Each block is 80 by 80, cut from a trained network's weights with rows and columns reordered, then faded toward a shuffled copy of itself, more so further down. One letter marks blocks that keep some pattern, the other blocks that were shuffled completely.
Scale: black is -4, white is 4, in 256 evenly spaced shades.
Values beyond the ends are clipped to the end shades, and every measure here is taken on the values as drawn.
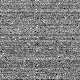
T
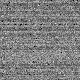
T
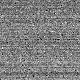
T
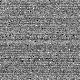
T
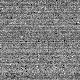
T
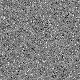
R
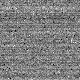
T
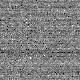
T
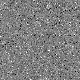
T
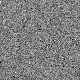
R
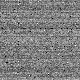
T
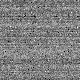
T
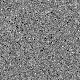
R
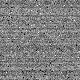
T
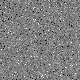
R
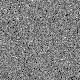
R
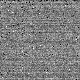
T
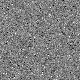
R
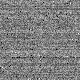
T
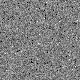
R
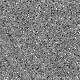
R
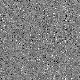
T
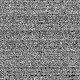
T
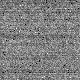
T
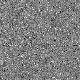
T
